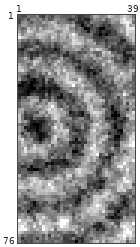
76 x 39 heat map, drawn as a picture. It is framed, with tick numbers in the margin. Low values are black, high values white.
The field is mottled with small blotches. The values follow a bell shape. Concentric rings centre on the middle left.
